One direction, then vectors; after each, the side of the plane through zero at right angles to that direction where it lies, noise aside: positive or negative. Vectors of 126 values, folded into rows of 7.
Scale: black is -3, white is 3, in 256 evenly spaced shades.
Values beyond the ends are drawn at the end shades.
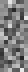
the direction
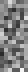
positive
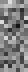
positive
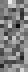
positive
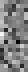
positive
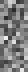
positive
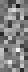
negative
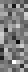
positive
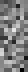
negative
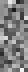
positive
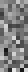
negative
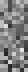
negative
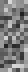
positive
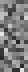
positive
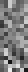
positive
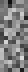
negative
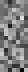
negative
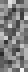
positive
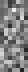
negative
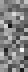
negative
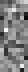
negative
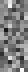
positive
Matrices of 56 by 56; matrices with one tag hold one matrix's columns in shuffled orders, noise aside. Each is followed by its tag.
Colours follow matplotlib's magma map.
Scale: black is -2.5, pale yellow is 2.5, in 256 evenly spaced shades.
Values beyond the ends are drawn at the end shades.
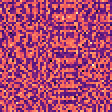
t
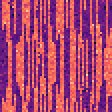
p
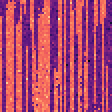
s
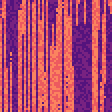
s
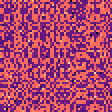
t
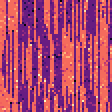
p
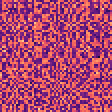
t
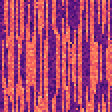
p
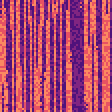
s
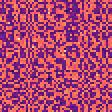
t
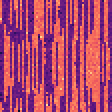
p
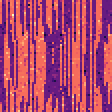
p
